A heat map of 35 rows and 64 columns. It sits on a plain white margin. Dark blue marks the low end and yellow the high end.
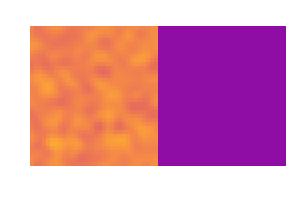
The table splits into one row of 2 panels. Panel 1,1: high, blotchy, faint in contrast. Panel 1,2: low, flat.
